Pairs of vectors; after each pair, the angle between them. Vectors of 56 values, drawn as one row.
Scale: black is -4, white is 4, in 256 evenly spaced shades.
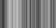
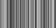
partly opposed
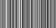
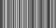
orthogonal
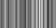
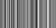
partly opposed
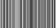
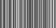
partly aligned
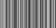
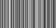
partly opposed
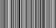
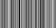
nearly parallel
